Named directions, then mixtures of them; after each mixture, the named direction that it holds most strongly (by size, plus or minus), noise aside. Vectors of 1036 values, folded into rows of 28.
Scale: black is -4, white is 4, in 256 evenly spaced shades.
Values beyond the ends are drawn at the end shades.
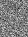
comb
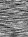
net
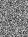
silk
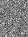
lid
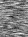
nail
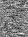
nail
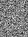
lid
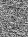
comb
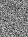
comb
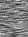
net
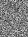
comb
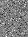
lid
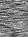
net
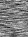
net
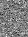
lid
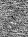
nail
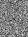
silk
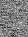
comb
